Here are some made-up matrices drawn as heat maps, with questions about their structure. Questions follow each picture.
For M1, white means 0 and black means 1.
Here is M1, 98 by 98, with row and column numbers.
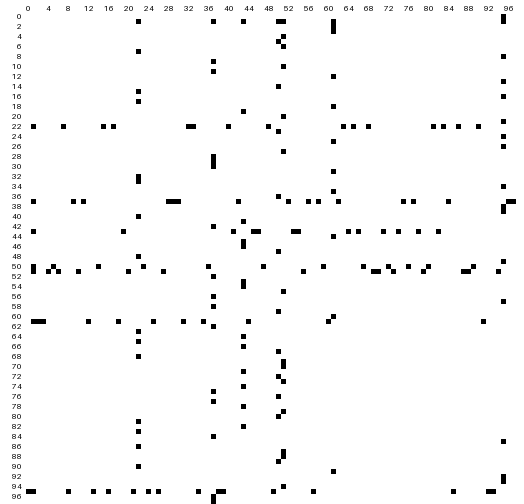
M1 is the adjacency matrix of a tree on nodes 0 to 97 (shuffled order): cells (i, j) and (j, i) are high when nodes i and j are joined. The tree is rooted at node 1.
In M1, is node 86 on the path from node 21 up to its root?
no
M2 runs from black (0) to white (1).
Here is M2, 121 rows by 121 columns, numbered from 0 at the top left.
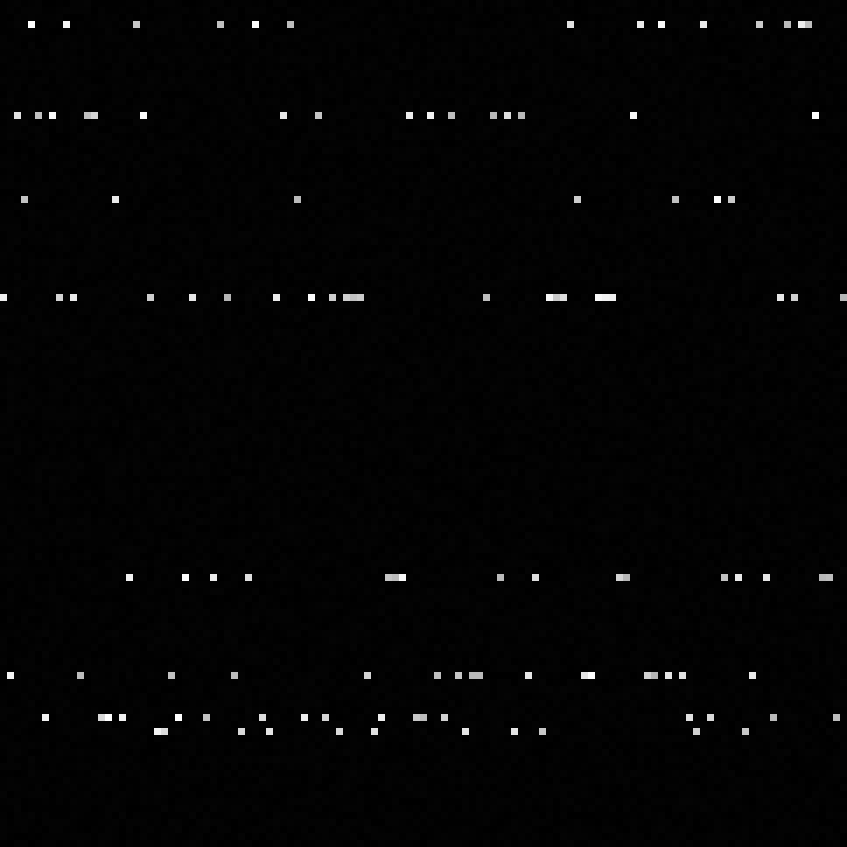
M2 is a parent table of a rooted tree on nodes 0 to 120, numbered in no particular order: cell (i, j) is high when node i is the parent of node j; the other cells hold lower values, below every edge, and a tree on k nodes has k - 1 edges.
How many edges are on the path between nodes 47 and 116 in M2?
4
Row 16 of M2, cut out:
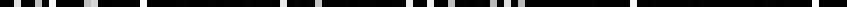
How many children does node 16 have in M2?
16
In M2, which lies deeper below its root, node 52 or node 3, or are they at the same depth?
node 52
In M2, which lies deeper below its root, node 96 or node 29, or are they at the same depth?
node 29
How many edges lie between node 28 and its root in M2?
0
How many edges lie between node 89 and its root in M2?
2
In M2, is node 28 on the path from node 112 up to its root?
yes
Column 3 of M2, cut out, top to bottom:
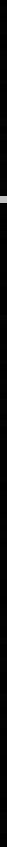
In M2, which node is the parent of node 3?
28
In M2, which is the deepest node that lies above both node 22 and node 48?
104
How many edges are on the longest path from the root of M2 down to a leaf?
2
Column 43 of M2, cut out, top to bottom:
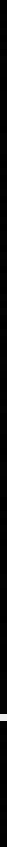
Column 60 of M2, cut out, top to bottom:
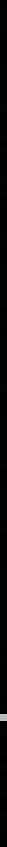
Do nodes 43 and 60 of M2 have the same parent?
yes
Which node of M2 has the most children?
42
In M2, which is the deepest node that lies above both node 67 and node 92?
96
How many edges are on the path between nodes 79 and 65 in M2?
4
